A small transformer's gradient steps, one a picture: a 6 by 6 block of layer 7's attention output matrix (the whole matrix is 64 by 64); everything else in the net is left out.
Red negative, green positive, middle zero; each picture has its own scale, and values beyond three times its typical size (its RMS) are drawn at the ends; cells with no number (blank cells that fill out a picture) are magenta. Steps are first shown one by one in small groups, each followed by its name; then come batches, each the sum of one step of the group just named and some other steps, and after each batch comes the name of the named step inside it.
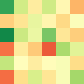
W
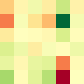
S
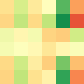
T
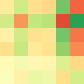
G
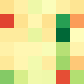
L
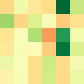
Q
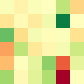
S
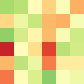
W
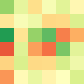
W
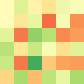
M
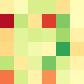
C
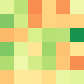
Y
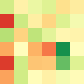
C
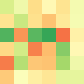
Y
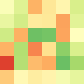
Y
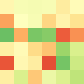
M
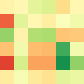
C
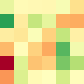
C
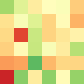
M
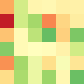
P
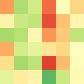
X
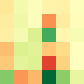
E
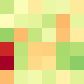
P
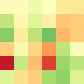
E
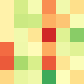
X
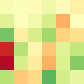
E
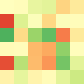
P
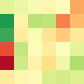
X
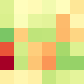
E
